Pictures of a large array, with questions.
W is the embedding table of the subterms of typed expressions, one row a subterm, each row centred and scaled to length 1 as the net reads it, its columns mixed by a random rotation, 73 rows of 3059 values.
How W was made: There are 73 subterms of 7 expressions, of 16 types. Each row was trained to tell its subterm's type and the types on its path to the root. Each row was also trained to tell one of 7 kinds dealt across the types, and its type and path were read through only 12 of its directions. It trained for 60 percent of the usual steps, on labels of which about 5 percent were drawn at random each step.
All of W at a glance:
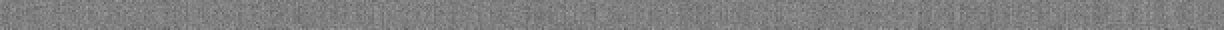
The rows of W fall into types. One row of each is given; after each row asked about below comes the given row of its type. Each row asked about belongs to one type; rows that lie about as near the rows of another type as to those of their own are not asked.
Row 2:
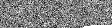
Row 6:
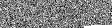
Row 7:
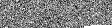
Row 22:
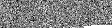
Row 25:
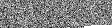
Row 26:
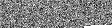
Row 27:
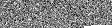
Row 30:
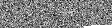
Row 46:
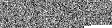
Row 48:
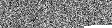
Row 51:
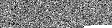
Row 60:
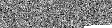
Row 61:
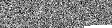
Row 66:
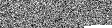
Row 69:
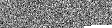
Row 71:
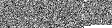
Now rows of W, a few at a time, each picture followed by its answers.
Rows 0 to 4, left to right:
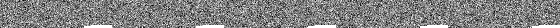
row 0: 7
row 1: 51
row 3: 25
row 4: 69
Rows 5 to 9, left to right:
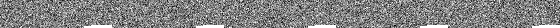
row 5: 30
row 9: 27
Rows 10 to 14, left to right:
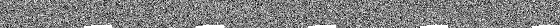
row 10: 26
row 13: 66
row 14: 71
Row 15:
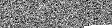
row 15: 48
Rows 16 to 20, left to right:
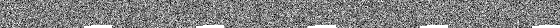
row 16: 22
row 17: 22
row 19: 6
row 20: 7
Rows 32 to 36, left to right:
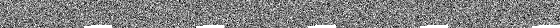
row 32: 26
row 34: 48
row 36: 48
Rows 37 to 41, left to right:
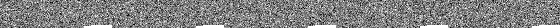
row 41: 22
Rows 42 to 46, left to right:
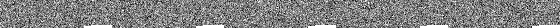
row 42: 6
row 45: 61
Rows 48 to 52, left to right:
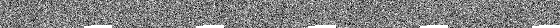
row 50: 60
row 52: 26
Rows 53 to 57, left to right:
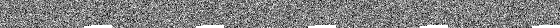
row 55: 66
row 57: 6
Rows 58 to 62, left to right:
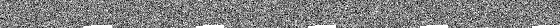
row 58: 2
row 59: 60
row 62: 7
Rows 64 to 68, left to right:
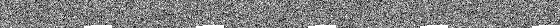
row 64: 51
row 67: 25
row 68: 27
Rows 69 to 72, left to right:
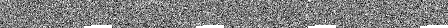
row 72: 25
